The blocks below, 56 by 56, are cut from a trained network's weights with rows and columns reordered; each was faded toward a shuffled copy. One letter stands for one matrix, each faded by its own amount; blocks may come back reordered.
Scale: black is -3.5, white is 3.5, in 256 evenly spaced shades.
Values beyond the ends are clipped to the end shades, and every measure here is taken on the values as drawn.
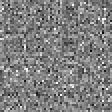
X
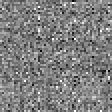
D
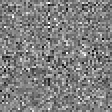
X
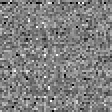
D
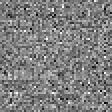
D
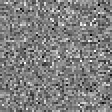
X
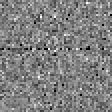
D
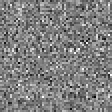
X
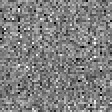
D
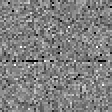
D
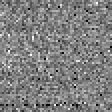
D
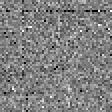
D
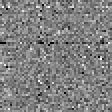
D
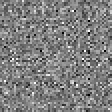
X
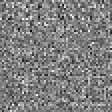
X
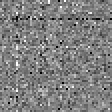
D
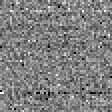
D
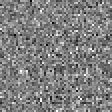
X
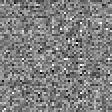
D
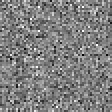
X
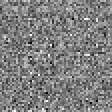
D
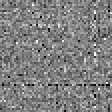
D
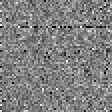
D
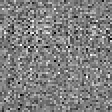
X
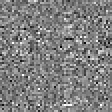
X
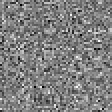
X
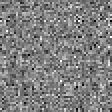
X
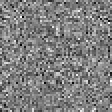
X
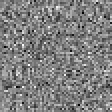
X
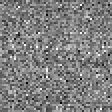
D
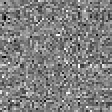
X
